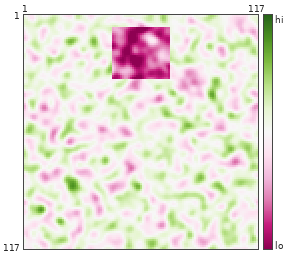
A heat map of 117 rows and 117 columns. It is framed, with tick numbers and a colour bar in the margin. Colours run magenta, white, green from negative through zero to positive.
Ninth with the lowest average: top middle. Stripes: none. Odd patch: lower, in the top middle. Histogram: skewed, a long tail of low values.
